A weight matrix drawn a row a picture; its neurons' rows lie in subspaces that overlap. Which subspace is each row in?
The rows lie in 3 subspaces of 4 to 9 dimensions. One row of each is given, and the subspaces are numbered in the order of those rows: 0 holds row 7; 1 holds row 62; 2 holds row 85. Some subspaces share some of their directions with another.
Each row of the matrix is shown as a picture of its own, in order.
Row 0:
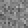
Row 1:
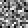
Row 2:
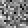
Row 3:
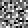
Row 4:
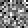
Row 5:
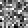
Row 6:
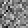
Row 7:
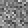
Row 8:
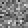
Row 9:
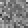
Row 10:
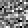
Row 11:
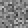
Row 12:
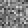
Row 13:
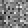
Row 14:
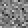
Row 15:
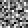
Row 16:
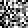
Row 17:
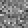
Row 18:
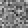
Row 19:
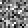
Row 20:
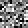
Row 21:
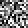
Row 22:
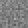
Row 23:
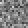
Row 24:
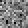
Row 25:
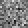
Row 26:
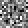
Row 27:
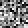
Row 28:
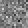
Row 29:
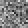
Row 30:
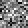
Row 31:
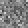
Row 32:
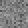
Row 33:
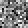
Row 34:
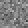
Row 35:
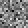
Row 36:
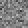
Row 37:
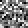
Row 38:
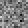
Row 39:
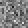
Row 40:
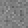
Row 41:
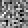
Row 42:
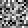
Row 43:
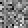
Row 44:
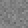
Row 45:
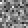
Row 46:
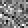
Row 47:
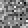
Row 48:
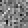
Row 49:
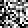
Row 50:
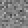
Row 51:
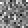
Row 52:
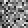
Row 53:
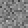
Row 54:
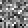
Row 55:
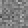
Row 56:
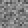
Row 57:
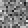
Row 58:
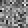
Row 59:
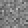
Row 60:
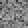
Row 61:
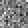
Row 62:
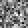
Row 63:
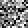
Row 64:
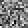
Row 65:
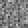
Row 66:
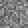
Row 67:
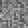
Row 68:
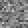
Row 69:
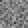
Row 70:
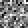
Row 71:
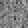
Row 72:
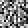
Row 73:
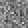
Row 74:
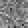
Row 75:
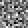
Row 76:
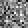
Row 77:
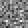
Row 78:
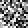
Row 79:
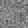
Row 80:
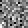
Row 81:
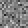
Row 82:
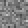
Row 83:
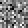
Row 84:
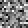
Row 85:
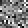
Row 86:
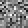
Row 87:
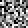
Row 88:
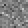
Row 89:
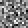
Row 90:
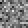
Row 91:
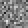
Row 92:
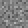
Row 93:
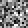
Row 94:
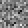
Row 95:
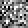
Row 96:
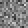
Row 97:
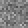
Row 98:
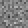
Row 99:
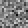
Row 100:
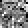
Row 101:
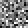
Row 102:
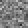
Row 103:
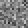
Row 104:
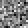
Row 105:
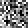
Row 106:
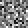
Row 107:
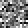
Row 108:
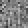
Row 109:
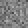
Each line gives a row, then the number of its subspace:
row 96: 0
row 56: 0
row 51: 0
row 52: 2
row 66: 2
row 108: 2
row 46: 2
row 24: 2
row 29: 1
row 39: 1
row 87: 1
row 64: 2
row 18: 0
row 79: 2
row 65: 2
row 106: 1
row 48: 0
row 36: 0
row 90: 1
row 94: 1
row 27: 2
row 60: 0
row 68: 1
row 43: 1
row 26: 2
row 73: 1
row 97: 1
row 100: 0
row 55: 0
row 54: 1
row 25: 2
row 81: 2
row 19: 1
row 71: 0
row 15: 1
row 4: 0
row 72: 2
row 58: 2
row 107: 1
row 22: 2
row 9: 2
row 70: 0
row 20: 1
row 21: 2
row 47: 0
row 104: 0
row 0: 2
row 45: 1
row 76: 1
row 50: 0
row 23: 1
